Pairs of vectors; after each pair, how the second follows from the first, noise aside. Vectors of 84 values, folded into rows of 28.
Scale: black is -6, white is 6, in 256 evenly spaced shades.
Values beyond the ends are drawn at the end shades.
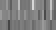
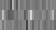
shuffled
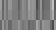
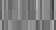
negated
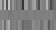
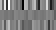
scaled up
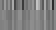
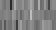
shuffled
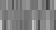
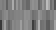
negated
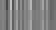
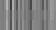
negated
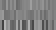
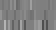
partly zeroed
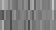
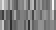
scaled up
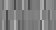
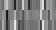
scaled up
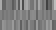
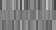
negated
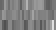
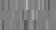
partly zeroed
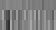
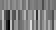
scaled up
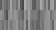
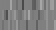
partly zeroed
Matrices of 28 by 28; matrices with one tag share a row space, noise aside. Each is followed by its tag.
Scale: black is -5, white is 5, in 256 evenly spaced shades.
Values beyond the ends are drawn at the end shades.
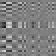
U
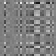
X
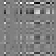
X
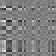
U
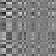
U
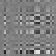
X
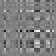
X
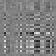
X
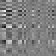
U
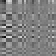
U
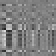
U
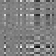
X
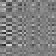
U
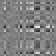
X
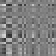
U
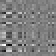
U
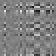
X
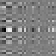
U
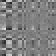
U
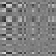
U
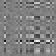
X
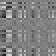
U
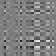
X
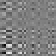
U
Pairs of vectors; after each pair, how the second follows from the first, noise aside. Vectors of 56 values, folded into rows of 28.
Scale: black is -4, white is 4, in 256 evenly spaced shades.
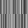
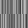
negated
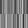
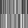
sign-scrambled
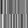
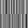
reversed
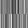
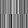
negated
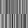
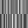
sign-scrambled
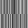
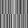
negated
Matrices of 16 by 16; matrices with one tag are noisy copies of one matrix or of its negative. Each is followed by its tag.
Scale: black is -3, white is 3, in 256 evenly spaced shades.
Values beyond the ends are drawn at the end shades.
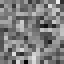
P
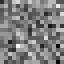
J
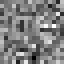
P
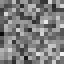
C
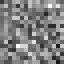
J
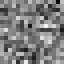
P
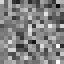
J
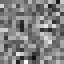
P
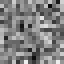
P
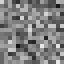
J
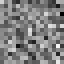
J
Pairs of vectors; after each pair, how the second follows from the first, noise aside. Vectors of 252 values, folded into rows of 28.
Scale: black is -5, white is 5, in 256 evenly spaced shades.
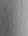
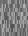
shuffled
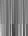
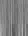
shrunk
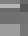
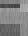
negated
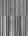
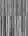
negated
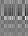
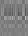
shrunk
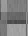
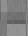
shrunk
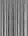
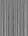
shrunk
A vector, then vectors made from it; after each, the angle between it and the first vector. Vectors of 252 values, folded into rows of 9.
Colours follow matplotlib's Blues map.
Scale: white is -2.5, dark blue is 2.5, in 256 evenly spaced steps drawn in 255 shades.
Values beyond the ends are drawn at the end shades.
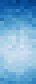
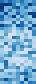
partly aligned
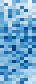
partly opposed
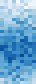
nearly opposite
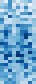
partly opposed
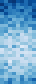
nearly parallel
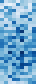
partly opposed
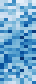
partly opposed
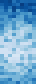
nearly parallel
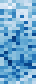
partly opposed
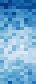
nearly parallel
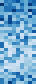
partly aligned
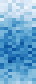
nearly opposite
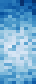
nearly parallel
